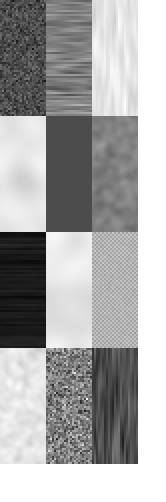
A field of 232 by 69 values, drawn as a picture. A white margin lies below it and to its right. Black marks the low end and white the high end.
It is made of 4 by 3 panels. Panel 1,1: low, fine-grained. Panel 1,2: middling, streaked across. Panel 1,3: very high, streaked downward, faint in contrast. Panel 2,1: very high, smooth, faint in contrast. Panel 2,2: low, flat. Panel 2,3: middling, blotchy, faint in contrast. Panel 3,1: very low, streaked across, faint in contrast. Panel 3,2: very high, smooth, faint in contrast. Panel 3,3: high, checkered. Panel 4,1: very high, blotchy, faint in contrast. Panel 4,2: middling, fine-grained, strong in contrast. Panel 4,3: low, streaked downward.
